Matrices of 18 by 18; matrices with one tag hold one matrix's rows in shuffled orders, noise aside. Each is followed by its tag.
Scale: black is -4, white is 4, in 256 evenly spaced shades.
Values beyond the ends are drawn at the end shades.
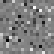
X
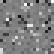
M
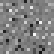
X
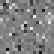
X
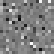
X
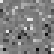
M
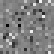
X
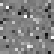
M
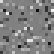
M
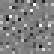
X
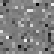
M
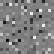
X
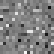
M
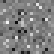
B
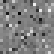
X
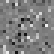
B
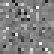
B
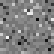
M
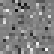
B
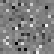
B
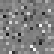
X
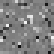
M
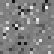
B
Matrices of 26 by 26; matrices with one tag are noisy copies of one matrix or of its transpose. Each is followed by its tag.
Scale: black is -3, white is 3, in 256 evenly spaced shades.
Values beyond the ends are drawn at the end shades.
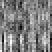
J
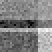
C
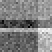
C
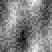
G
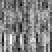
J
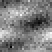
G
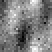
G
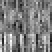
J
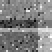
C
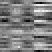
J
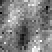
G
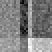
C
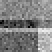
C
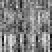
J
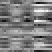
J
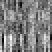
J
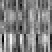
J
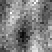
G
